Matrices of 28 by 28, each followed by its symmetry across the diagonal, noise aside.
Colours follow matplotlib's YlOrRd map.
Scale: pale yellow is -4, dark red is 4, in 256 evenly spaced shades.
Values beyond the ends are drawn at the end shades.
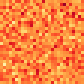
antisymmetric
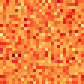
neither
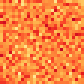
antisymmetric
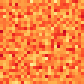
antisymmetric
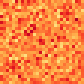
symmetric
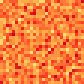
symmetric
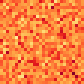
symmetric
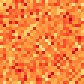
symmetric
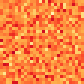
antisymmetric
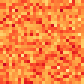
neither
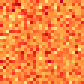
neither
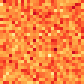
antisymmetric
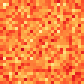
symmetric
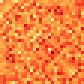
symmetric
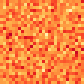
neither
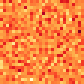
antisymmetric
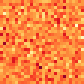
neither
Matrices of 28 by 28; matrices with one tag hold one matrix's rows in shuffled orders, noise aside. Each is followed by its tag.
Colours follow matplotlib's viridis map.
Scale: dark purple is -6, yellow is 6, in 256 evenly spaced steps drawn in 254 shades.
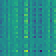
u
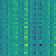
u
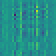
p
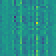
p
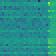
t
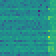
t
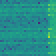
t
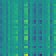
u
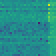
t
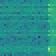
t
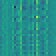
p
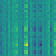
u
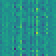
p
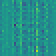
p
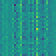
p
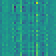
p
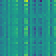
u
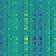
u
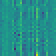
p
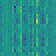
p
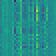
p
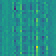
p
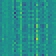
p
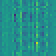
p
